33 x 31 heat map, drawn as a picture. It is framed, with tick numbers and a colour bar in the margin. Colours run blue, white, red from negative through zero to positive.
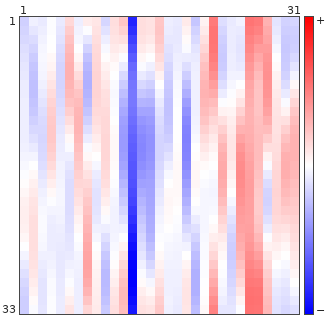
Column 13 stands out from the rest. Streaks run downward. The ninth with the lowest average is the centre. On average the colour sits 50% of the way up the scale.
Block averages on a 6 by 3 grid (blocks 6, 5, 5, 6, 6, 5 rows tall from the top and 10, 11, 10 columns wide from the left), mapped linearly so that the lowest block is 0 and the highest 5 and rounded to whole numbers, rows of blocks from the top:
224
314
305
305
314
224
